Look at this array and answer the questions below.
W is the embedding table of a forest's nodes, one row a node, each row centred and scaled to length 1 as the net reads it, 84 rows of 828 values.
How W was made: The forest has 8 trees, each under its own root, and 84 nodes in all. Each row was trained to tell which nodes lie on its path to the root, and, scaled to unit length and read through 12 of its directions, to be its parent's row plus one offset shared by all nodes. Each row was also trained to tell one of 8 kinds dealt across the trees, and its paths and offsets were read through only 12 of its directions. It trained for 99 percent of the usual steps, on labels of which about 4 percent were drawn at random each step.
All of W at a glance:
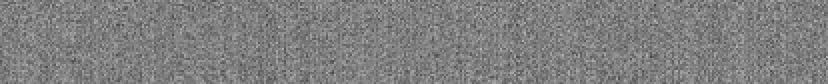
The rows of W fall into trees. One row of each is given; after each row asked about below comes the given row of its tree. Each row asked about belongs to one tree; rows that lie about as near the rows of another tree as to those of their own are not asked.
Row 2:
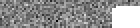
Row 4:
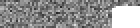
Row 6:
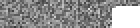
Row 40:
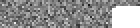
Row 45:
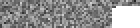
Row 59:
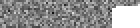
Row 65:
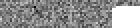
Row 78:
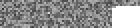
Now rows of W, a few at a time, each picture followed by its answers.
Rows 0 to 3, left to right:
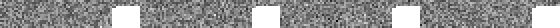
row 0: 45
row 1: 6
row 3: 2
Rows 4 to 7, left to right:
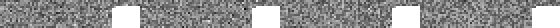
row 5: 45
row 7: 45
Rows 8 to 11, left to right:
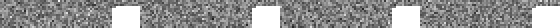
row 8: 4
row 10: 4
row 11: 2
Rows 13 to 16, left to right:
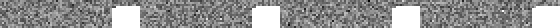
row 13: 45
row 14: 2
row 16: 59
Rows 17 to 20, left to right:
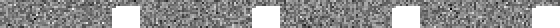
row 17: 2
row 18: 2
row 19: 40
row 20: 40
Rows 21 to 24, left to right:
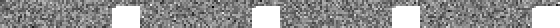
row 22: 4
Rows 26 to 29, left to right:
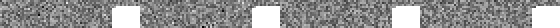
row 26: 59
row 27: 4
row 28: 2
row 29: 45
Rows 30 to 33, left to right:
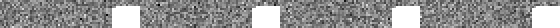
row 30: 40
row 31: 2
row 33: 6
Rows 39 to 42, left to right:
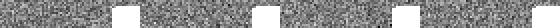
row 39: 2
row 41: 2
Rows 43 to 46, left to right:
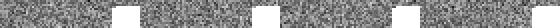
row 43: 4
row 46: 40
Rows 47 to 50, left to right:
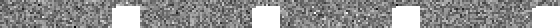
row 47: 40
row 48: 59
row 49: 4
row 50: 59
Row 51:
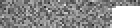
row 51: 40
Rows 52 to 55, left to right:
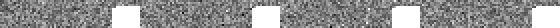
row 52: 40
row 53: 2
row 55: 45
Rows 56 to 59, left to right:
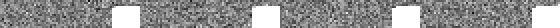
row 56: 4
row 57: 4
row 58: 45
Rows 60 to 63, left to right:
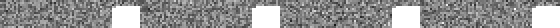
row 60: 40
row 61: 40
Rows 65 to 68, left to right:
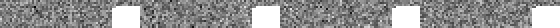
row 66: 4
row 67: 45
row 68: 45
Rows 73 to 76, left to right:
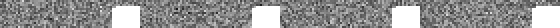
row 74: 4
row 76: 40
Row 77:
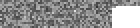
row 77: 78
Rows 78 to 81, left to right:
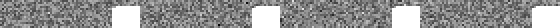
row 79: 65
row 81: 65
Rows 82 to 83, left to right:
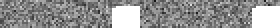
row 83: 6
